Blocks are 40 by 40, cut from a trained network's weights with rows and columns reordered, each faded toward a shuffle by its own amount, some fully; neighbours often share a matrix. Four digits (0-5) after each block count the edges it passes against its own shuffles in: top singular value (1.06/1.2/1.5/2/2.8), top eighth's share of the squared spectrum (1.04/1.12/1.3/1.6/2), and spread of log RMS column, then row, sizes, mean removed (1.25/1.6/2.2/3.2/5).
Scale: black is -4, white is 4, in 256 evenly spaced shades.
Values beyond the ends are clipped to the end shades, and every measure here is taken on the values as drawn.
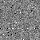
2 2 0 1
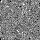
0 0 0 0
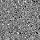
2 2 0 1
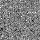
1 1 0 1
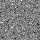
0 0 0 0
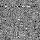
2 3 0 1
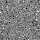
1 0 0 0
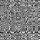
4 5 2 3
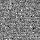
1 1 0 0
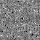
0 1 0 0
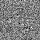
0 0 0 0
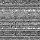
4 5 1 2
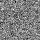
0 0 0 0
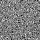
0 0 0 0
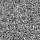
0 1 0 0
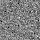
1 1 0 0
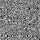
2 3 0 1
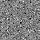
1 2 0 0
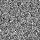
1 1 0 0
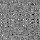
3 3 0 2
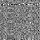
3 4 0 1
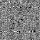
2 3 0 2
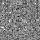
2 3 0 1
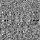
3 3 0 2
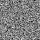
1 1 0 0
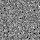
1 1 0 0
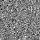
2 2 0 0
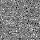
2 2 0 1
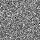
0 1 0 0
